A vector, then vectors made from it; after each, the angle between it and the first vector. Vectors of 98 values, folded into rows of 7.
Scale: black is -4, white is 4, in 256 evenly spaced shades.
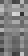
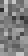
orthogonal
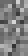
orthogonal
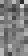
partly opposed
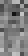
nearly opposite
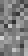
partly opposed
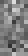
orthogonal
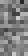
partly opposed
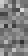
orthogonal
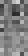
nearly opposite
